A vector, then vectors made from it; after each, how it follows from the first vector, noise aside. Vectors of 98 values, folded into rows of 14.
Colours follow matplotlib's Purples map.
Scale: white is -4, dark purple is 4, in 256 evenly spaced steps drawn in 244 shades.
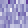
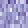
copied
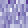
copied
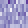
copied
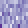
reversed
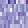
copied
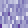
reversed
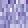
copied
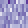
copied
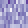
copied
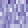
copied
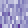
reversed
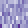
reversed
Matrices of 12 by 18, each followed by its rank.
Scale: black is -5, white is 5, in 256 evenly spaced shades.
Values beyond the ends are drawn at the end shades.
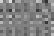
two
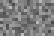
full rank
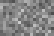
full rank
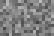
full rank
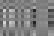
one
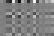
one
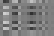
one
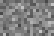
full rank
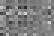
two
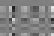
one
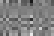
two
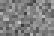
full rank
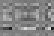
two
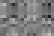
two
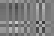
one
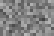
full rank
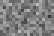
full rank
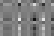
one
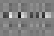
one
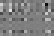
two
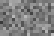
full rank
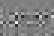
two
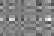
two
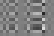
one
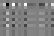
one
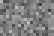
full rank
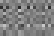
two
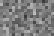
full rank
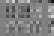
two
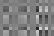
one
